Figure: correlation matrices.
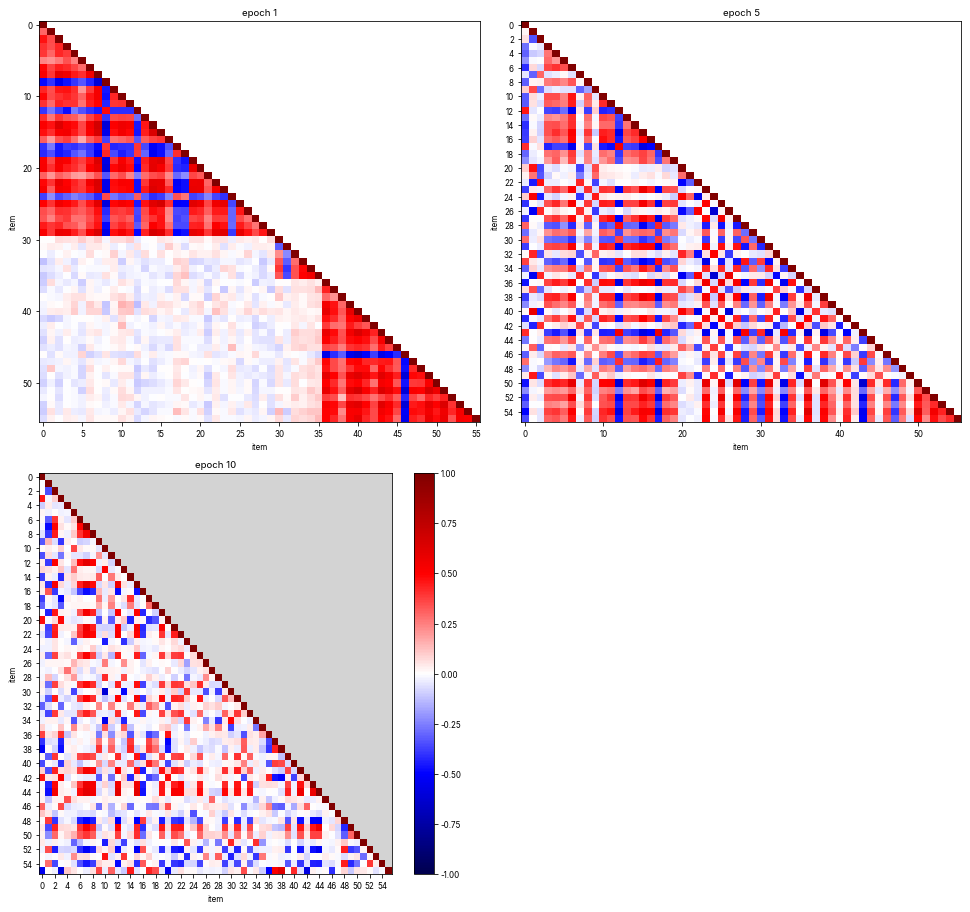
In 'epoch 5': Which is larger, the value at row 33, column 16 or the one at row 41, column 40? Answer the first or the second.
the second
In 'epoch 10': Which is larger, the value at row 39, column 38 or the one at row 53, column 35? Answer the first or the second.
the second
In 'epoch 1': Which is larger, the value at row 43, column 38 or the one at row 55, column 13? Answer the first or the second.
the first
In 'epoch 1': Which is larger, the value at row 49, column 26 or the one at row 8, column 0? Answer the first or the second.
the first
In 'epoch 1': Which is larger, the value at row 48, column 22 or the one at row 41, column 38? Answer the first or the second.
the second
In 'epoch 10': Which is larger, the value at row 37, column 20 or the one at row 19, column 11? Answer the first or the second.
the second
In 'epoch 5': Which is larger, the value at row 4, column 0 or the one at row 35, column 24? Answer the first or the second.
the first
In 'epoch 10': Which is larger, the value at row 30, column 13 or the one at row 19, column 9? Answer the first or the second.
the second
